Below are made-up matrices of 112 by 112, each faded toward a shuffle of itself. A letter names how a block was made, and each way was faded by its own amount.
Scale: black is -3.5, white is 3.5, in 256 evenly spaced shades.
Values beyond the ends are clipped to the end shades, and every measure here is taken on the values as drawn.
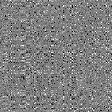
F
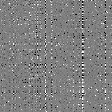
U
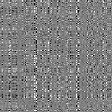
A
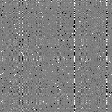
U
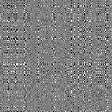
A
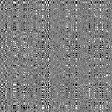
A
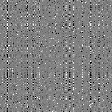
U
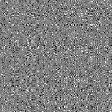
F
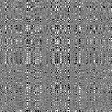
A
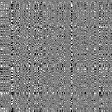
A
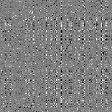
U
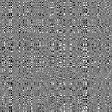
A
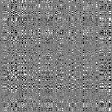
A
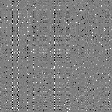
U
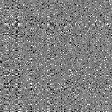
F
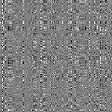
A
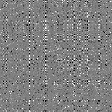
U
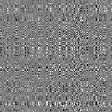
A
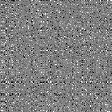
F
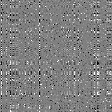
U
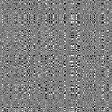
A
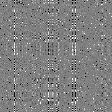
U
